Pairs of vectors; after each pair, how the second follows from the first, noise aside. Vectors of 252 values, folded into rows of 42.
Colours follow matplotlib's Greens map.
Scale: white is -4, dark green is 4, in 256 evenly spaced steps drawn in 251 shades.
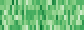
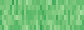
shrunk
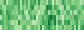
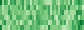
wrapped around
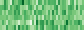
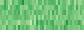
shrunk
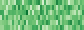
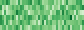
wrapped around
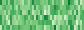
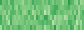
shrunk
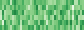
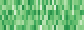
wrapped around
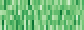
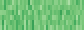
shrunk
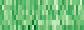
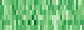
wrapped around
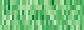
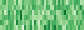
wrapped around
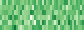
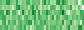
wrapped around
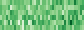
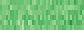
shrunk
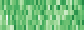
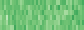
shrunk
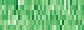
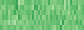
shrunk
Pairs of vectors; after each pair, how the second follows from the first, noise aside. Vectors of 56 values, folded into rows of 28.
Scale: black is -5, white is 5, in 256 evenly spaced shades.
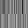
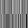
wrapped around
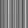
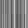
wrapped around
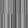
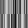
scaled up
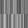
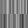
wrapped around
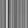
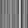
wrapped around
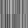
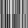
scaled up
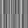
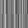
wrapped around
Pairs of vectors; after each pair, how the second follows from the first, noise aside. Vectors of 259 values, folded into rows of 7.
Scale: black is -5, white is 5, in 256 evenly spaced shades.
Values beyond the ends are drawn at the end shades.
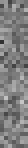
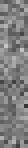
reversed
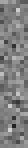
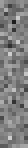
reversed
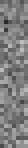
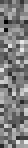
scaled up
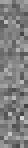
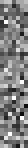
scaled up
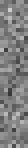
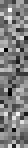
scaled up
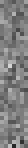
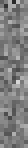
reversed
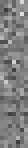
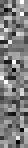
scaled up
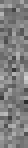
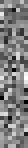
scaled up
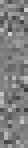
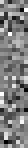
scaled up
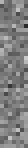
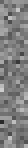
reversed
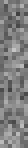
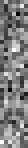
scaled up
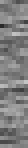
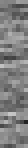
reversed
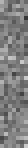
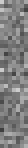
reversed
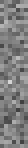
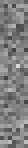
reversed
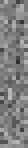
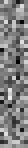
scaled up
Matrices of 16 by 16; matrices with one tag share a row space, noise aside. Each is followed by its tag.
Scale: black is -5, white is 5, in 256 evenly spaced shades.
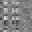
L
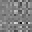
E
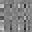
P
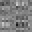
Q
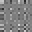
P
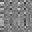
P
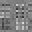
Q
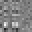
L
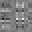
Q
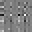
P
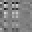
L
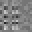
L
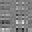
Q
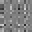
P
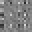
P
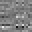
Q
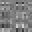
Q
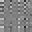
P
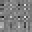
P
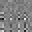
P
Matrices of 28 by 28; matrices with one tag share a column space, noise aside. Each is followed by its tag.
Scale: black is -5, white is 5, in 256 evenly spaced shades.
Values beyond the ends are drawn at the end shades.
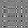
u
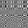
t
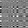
u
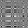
u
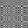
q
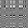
t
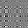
u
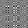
q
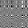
t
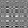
u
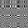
t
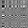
t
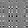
u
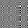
q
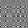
u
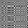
q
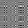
q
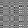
q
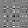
u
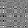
u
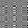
q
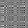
q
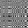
u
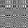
t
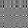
t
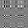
t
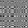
u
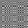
q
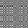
q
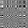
t
